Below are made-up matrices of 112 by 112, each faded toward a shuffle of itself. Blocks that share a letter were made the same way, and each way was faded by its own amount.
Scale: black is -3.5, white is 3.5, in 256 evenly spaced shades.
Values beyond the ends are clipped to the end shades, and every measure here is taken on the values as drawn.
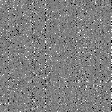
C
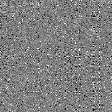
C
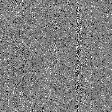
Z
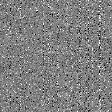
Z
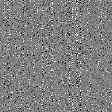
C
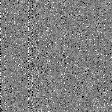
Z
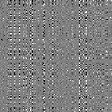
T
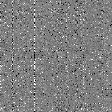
C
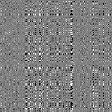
T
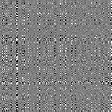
T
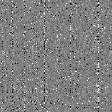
C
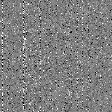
Z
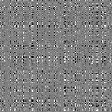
T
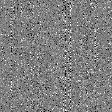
Z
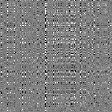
T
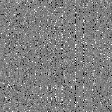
C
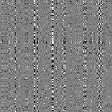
T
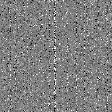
Z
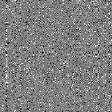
C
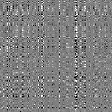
T
